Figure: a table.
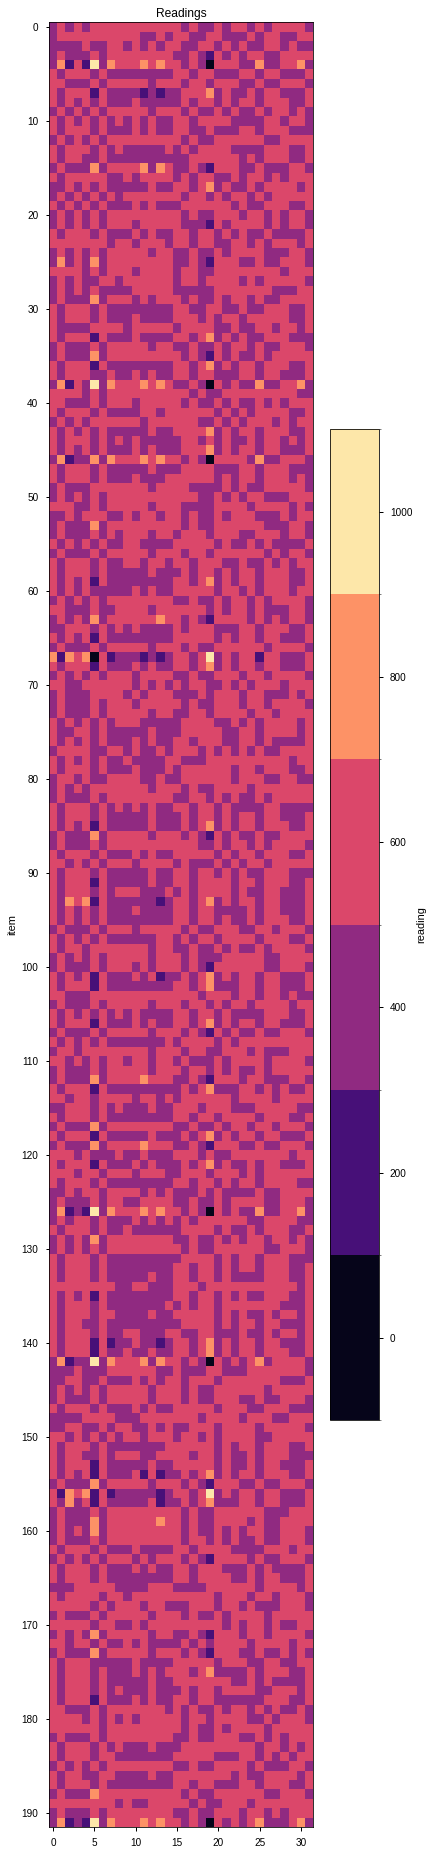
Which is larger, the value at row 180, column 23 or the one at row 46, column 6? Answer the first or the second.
the first
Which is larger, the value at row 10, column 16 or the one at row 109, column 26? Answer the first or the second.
the first
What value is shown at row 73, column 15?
400
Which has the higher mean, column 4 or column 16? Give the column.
16
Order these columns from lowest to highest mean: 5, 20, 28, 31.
5, 20, 31, 28
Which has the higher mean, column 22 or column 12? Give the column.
12
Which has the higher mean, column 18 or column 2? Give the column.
18
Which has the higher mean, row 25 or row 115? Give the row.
25
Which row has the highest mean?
181
